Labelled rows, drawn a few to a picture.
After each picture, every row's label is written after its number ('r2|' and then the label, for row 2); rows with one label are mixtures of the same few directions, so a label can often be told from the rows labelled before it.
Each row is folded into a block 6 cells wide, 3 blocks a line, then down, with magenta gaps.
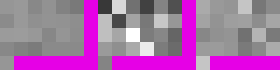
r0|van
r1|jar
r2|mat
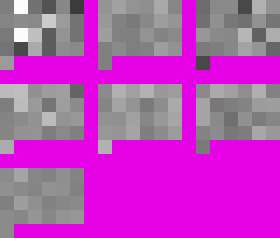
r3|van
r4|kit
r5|mat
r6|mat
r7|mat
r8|kit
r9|van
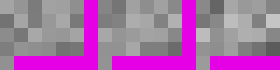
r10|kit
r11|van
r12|van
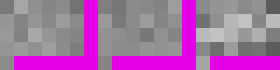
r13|jar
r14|mat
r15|van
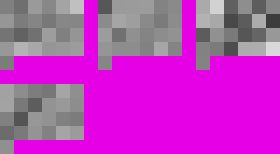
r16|van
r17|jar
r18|van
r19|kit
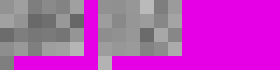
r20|van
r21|mat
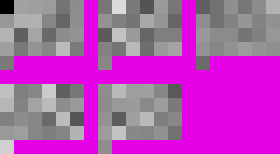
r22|jar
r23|van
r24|mat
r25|mat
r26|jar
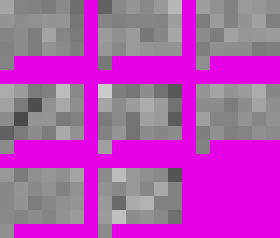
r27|mat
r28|mat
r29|kit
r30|kit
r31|mat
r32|kit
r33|jar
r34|jar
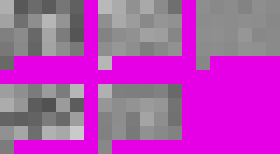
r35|mat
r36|mat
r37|mat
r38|van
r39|mat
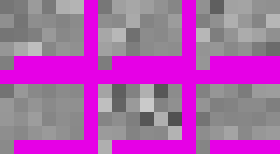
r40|van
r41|kit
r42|van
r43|jar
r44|mat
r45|van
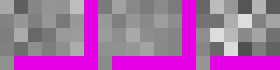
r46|jar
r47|jar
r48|van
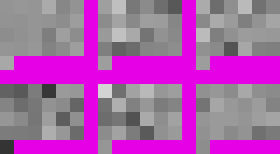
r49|mat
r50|van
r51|van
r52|mat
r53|jar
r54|kit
